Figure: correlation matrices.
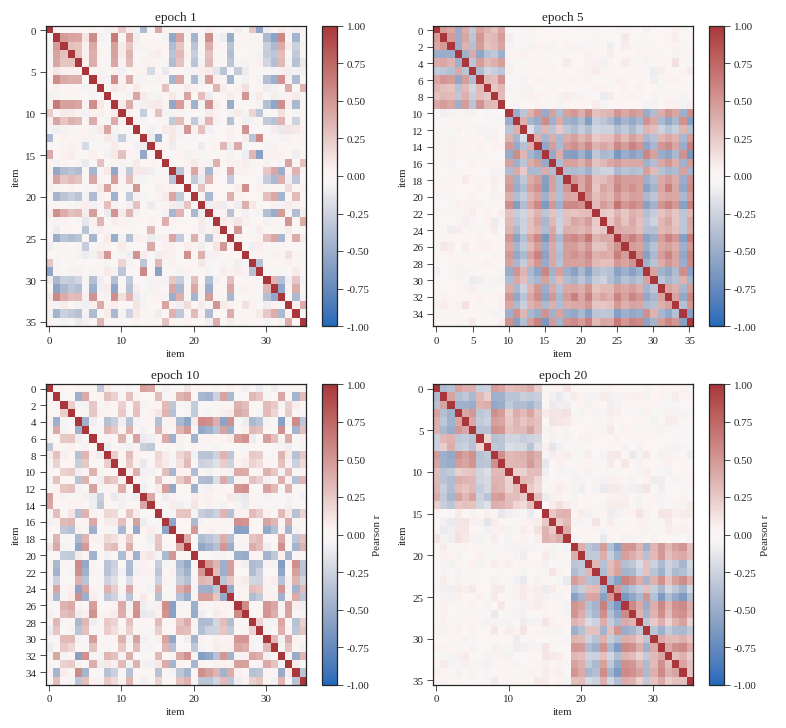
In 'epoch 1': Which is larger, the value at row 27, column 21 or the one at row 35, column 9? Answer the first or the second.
the first
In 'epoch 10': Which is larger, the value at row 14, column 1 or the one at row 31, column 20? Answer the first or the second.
the first
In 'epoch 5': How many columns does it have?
36
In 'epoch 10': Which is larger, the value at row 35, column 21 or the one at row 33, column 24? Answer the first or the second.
the second
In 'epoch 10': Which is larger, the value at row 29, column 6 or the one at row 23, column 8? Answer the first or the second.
the first
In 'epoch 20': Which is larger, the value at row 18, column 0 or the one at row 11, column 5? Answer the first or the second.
the second
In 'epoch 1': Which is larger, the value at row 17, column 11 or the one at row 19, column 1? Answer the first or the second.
the second
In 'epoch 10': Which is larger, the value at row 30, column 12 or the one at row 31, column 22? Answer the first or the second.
the first
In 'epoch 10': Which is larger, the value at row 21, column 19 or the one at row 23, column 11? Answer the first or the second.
the second
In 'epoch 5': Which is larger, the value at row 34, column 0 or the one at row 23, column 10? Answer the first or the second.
the second
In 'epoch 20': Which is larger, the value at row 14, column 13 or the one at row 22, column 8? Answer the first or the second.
the first
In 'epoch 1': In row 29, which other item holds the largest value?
13
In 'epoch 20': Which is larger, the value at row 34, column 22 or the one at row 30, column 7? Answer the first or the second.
the second
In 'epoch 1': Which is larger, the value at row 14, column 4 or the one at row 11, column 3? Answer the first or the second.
the second
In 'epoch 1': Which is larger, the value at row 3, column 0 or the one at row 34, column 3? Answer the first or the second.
the first
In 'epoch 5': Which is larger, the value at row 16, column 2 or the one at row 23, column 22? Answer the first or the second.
the second
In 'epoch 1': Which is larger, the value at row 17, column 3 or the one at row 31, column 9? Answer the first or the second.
the first
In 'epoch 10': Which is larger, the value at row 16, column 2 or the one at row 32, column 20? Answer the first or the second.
the first
